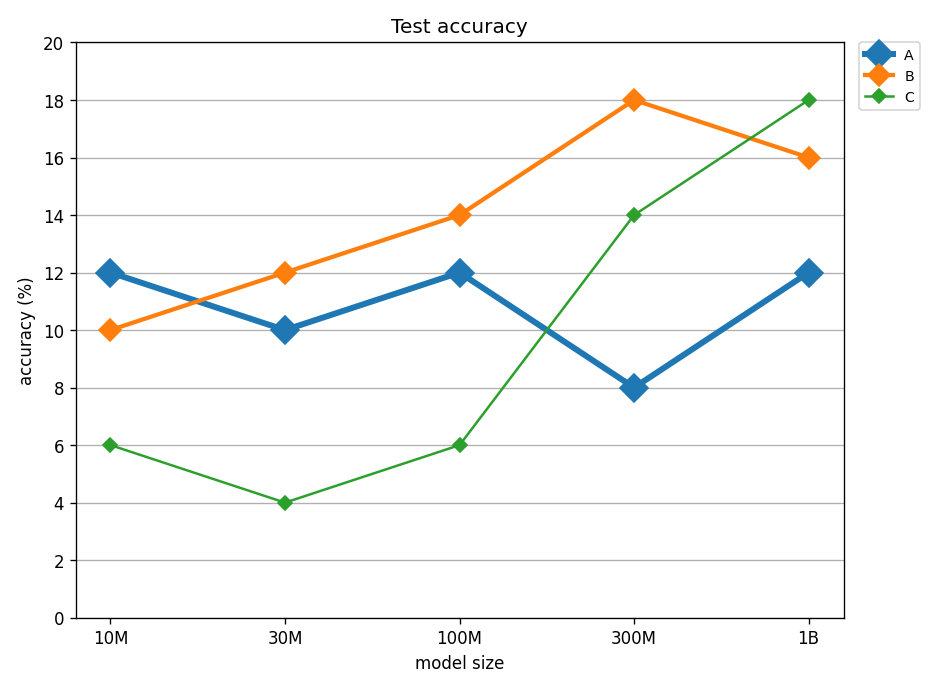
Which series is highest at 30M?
B
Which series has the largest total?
B
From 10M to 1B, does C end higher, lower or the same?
higher
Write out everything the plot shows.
Title: Test accuracy
x-axis: model size, ticks 10M 30M 100M 300M 1B
y-axis: accuracy (%), ticks 0 2 4 6 8 10 12 14 16 18 20
Legend: A, B, C
Values:
A: 12 10 12 8 12
B: 10 12 14 18 16
C: 6 4 6 14 18
